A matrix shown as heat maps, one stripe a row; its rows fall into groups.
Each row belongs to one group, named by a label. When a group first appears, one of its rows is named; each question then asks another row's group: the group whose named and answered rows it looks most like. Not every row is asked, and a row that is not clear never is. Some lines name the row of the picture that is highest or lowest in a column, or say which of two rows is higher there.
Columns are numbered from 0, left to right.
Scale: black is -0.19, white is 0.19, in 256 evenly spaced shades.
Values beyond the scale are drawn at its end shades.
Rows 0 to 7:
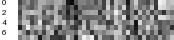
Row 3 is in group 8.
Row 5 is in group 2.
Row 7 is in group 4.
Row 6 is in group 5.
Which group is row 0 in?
8
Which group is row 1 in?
8
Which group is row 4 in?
2
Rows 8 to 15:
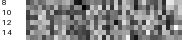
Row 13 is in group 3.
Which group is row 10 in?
4
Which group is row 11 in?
3
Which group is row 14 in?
2
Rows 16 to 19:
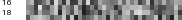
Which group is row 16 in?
5
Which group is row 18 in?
3
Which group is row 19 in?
2
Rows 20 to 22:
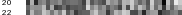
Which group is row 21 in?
4
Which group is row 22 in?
2
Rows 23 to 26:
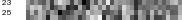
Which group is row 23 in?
8
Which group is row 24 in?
2
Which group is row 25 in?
4
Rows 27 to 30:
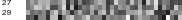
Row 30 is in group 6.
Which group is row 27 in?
2
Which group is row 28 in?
2
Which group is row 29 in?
3
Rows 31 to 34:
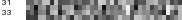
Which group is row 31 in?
2
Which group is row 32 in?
6
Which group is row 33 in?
6
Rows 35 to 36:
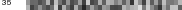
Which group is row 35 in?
5
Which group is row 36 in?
3
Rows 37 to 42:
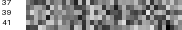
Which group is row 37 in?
5
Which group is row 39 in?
2
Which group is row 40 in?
4
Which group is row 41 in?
5
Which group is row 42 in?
3
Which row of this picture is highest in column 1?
39
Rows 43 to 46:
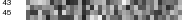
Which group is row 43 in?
2
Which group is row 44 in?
5
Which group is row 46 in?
4
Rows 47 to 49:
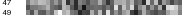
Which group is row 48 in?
8
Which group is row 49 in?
8
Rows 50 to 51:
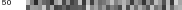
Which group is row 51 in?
4
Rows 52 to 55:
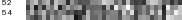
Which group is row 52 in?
2
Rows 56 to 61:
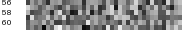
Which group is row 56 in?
4
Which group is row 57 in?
5
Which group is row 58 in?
5
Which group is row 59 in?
2
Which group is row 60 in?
4
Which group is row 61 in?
8
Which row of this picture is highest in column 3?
56
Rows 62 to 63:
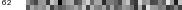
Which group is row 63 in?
2
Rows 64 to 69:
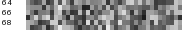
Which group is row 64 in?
3
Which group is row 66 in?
5
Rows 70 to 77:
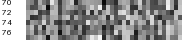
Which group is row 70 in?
6
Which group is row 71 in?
6
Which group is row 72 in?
5
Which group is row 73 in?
3
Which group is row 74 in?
4
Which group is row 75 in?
8
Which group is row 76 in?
8
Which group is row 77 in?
4
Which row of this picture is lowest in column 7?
74
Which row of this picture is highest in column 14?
70
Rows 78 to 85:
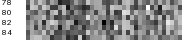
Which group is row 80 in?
3
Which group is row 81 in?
4
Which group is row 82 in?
8
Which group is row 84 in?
4
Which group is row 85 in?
2
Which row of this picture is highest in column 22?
83
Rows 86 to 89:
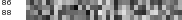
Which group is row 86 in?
6
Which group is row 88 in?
2
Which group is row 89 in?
3
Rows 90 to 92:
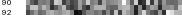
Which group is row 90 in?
5
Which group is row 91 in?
2
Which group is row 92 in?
8
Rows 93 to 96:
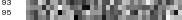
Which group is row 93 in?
3
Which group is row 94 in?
8
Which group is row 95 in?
6
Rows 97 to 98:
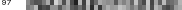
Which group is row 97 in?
5
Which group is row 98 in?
5
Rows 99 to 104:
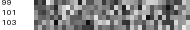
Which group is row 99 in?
3
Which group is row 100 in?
6
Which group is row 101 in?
3
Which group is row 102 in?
5
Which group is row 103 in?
4
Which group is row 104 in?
4
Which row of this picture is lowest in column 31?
102
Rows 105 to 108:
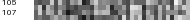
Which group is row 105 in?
6
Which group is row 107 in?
4
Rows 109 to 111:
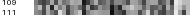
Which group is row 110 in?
8
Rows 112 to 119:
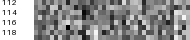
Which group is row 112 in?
8
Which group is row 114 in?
6
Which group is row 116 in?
6
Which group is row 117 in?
6
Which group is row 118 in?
5
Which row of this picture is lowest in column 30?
115
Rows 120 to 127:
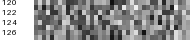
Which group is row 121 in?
8
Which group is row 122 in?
3
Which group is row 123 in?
5
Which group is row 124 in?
5
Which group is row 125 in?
3
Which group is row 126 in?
8
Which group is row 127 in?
8
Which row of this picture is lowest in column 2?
121
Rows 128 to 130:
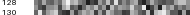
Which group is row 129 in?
5
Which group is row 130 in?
2
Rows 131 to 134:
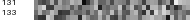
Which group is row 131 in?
6
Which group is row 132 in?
5
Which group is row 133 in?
2
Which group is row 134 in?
3
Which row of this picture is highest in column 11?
131
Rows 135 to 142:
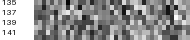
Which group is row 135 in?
8
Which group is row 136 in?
3
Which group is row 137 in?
6
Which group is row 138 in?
6
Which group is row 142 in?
3
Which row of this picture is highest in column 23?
137
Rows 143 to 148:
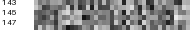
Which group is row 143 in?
5
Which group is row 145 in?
6
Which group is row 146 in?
6
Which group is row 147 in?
6
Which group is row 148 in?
4
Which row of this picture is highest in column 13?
144
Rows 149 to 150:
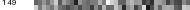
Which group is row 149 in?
2
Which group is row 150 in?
5
